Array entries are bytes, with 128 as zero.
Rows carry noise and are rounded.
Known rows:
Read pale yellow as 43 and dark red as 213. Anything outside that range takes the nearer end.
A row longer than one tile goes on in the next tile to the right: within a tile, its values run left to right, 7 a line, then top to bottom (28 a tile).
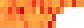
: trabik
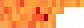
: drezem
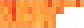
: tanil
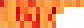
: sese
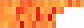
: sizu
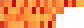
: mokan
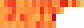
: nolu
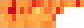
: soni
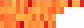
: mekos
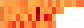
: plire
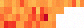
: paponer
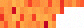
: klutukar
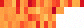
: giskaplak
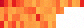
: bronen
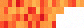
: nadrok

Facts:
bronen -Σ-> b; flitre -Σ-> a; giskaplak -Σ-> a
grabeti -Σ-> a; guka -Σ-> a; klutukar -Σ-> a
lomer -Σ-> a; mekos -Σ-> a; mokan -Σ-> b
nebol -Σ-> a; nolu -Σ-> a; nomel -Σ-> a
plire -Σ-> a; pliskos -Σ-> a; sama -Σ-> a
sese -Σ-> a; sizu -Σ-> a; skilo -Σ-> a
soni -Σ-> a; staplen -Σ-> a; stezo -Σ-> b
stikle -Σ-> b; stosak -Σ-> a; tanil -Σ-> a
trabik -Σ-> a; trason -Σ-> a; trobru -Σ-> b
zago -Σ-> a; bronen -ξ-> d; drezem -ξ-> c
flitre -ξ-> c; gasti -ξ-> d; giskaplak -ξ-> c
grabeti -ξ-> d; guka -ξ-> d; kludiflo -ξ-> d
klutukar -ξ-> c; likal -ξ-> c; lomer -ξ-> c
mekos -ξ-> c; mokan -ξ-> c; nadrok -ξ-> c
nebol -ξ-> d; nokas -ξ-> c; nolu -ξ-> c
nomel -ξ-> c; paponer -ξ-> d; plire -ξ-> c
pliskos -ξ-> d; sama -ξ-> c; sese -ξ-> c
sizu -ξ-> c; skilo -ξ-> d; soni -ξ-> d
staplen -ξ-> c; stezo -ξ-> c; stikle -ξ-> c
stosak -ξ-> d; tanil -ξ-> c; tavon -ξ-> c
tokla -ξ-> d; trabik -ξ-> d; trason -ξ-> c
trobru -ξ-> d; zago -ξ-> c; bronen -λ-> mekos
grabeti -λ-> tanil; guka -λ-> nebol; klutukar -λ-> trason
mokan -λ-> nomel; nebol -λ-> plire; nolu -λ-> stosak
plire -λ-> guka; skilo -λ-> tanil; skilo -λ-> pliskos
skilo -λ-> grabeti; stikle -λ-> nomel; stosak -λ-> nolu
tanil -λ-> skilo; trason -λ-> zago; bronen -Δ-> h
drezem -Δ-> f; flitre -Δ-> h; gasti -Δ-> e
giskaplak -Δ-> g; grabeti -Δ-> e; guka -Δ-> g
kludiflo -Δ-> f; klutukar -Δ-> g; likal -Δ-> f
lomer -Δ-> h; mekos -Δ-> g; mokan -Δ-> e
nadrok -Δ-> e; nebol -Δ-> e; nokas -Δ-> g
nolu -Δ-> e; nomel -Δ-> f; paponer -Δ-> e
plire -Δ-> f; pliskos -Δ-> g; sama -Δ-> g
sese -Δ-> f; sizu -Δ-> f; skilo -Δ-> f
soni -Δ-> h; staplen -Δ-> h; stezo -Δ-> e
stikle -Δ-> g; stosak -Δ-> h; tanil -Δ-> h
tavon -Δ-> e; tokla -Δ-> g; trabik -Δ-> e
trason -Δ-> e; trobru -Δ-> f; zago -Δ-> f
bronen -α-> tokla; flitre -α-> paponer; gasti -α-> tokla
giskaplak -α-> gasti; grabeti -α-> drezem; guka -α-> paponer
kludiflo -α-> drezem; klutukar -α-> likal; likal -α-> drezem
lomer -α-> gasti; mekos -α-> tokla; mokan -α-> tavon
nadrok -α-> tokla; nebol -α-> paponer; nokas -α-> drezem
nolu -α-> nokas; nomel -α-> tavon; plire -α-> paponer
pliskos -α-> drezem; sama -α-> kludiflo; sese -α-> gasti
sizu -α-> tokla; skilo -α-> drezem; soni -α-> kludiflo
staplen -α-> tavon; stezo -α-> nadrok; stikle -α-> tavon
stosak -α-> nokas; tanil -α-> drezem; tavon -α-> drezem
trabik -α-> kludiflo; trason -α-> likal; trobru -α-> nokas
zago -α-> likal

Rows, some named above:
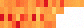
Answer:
nokas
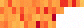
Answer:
trason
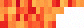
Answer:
stezo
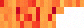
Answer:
sese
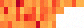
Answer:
gasti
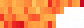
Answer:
guka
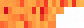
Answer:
tavon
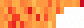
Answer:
flitre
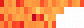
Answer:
tokla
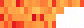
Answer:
tokla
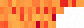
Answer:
trason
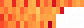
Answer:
stikle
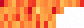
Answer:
lomer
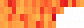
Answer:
nolu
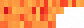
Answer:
tavon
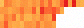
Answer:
grabeti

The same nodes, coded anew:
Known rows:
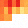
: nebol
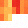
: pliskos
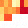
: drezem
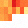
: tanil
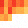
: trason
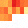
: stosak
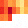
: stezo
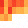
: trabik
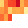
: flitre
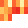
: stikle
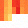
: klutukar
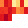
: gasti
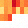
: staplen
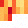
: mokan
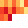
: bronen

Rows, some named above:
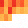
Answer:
grabeti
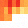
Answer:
nebol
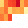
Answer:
flitre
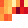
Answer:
nokas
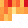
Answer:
plire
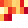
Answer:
tavon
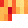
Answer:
mokan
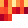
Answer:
tokla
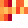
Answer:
paponer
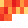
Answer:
lomer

